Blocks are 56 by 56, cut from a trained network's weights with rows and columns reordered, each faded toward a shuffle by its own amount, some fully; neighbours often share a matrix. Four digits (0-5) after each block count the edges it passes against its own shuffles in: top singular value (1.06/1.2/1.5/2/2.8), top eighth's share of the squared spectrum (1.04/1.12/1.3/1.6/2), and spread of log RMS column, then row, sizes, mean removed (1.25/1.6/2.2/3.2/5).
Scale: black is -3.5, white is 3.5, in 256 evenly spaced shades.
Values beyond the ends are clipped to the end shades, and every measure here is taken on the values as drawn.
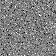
1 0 0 0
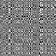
5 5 3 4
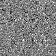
2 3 1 1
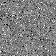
2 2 0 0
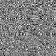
4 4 0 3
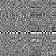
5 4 1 3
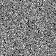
1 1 0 0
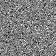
2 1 0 0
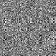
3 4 2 2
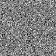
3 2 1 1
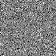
3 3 1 1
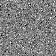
2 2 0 0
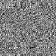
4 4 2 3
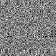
4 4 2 2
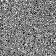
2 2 0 0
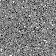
0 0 0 0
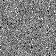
1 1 0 0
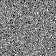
0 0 0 0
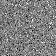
0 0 0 0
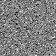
2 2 0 0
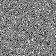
0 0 0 0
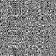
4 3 2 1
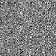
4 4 2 2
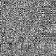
3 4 2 2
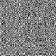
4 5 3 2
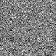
3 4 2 1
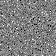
1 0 0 0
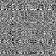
4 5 1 3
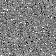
0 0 0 0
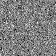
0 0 0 0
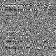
4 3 0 2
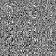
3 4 2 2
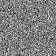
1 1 0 0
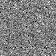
2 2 0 0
